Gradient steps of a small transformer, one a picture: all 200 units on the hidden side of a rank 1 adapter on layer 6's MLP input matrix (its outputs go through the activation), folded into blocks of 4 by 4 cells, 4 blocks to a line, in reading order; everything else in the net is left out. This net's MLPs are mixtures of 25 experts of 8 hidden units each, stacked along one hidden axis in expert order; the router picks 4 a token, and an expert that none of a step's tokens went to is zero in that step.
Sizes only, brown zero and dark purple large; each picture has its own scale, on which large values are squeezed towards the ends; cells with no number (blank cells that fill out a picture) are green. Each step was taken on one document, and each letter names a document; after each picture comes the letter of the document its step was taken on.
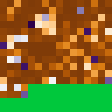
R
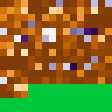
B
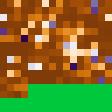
B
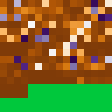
B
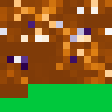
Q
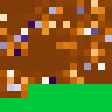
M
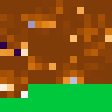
M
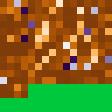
B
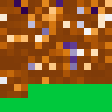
B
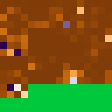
M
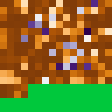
Q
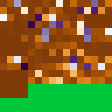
Q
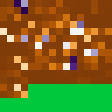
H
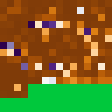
R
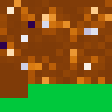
R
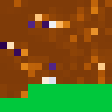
R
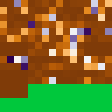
Q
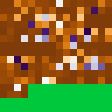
Q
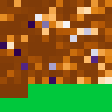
R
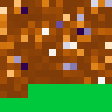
Q
